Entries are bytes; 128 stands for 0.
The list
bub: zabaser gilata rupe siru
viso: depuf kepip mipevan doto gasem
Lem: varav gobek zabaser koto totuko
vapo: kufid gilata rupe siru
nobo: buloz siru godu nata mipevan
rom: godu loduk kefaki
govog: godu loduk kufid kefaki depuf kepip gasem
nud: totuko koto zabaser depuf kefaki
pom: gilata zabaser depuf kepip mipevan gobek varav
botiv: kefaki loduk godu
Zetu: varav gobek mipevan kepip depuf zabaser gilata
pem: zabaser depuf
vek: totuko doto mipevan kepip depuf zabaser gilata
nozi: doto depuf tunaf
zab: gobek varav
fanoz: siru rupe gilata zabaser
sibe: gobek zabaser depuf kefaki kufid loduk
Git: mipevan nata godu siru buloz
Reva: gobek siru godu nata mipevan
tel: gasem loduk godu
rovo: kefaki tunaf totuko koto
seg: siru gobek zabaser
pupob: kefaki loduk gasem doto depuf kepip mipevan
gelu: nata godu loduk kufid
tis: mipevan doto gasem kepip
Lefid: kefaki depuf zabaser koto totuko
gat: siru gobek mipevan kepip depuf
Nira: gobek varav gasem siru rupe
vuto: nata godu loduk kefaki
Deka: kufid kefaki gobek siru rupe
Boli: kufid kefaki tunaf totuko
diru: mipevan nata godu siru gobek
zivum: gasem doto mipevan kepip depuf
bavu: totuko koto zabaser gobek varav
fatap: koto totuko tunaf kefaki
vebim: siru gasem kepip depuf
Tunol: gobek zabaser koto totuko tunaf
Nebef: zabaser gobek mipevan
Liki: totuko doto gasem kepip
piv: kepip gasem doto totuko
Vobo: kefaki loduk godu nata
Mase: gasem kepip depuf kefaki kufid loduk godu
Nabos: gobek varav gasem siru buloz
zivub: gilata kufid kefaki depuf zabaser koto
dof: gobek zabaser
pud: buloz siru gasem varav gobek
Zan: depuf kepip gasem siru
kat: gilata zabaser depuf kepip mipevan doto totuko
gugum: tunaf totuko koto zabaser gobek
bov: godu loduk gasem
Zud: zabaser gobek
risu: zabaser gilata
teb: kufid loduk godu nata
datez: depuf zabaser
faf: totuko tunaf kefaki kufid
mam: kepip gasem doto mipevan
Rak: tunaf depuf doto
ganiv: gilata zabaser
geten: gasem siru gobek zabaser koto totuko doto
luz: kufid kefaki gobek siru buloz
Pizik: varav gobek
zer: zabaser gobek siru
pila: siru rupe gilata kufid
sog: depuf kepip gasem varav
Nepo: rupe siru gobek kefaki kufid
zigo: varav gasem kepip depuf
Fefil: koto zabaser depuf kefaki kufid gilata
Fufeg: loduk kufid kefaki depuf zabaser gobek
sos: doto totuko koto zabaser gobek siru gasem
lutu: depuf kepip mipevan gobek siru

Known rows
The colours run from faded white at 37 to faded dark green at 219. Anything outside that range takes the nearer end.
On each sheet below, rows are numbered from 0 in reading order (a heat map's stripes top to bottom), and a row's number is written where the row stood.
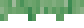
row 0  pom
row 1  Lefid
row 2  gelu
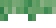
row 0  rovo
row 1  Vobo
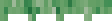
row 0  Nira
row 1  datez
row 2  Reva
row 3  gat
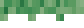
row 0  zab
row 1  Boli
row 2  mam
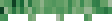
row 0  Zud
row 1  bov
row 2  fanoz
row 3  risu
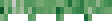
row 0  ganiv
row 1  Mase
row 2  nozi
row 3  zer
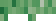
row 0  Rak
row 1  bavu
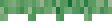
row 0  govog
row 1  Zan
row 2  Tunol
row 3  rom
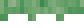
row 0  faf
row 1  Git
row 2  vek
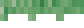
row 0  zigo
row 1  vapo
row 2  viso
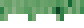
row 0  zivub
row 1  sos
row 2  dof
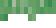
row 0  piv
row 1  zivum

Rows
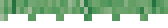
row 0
pila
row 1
Zetu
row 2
nud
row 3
tel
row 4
geten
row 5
diru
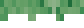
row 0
pupob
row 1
teb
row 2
gugum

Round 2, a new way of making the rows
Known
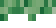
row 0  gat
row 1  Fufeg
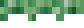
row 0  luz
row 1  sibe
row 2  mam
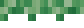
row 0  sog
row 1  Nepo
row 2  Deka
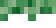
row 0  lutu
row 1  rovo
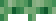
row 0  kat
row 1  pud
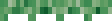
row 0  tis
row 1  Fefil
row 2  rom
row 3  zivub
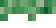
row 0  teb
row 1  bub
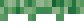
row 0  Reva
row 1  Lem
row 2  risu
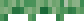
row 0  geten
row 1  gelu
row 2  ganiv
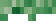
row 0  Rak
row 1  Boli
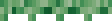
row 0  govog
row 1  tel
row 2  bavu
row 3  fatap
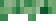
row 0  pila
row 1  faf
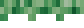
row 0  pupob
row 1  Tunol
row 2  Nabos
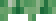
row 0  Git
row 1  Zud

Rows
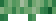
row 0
Vobo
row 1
zivum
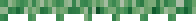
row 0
Zan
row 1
vuto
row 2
Liki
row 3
bov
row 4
nobo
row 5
Zetu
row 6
vapo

